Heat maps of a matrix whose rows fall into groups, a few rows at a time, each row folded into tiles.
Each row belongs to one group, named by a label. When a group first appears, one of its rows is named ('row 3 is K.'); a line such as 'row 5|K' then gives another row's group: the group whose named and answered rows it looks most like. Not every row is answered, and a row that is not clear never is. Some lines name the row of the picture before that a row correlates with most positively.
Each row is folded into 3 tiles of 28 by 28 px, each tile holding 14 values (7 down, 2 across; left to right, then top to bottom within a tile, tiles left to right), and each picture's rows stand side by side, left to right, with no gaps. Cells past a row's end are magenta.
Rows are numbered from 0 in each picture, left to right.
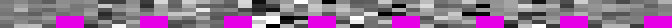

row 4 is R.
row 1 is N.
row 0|N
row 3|R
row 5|R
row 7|N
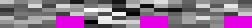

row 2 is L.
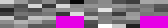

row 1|N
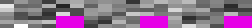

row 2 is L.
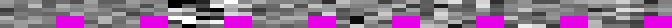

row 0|L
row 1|R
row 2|R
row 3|L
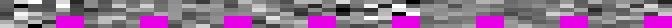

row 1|L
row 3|R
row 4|L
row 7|L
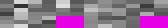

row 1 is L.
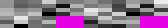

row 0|R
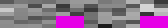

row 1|L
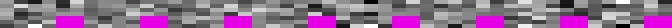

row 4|N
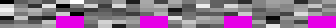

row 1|L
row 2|L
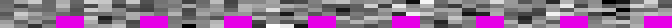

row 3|N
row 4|L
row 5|R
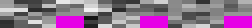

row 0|R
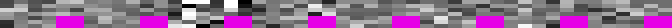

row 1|R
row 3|L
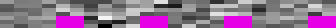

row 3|L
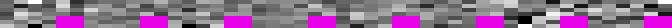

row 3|L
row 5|R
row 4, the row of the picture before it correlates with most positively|1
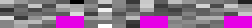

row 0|L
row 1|N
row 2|L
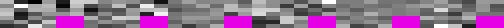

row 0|N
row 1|L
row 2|L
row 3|R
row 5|N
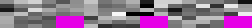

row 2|L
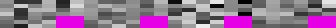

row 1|N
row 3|R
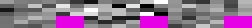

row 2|N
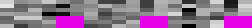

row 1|N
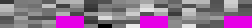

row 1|L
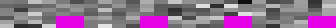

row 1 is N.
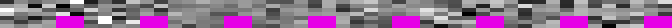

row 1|R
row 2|R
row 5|R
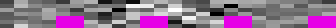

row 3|L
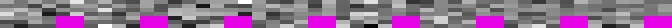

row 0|R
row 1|N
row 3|N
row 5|R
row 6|N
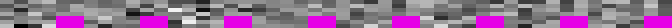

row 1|R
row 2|R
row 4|N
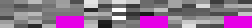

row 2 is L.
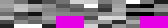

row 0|N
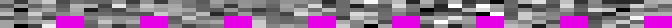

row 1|L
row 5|L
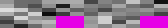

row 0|R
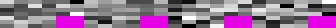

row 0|L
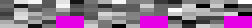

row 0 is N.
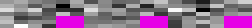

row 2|R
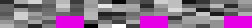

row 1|N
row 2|R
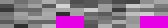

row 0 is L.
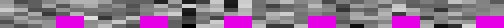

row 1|L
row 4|L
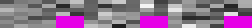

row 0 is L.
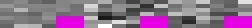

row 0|N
